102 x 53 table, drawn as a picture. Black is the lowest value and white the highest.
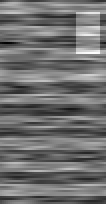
Ninth with the highest average: top right. Stripes: horizontal, repeating 9 times. Grain: streaks across. Histogram: bell-shaped. Odd patch: higher, in the top right.
